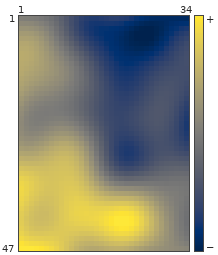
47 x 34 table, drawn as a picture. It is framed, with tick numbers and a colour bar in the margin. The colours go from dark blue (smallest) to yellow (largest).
The bottom left is the smoothest part. The top right is the ninth with the lowest average. No regular stripes run through it. The halves do not mirror each other. There is an overall slope up to the bottom left.
